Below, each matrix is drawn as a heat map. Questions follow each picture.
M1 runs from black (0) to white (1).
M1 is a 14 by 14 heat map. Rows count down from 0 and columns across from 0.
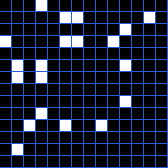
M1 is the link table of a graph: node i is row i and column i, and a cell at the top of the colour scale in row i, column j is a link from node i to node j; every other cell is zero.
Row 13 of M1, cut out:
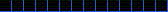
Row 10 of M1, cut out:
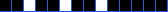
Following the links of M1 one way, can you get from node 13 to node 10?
no
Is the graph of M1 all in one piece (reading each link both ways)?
no
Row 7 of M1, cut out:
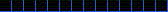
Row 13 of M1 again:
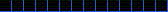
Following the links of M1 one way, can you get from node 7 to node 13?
no
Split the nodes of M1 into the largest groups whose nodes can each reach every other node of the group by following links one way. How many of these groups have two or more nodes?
1
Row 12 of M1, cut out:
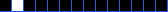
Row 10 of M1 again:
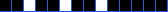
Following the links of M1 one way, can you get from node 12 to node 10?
yes
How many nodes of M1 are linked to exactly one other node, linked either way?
5
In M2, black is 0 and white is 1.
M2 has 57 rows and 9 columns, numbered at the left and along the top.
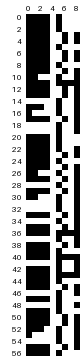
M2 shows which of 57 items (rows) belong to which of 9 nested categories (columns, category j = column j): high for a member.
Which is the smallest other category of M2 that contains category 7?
4
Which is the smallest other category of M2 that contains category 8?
6
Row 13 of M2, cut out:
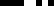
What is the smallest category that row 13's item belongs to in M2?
5
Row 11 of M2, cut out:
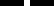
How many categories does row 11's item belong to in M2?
1
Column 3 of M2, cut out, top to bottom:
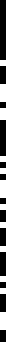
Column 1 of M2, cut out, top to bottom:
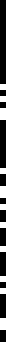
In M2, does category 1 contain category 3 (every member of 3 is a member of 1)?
no
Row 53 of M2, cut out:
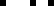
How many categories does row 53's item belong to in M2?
6
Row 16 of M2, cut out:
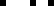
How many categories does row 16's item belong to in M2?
6
